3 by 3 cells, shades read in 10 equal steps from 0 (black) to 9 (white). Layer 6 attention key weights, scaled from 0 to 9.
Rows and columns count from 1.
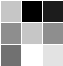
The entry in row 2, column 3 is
5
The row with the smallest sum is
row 1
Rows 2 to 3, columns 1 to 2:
5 7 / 4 9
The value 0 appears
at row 1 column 2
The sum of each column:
16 16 14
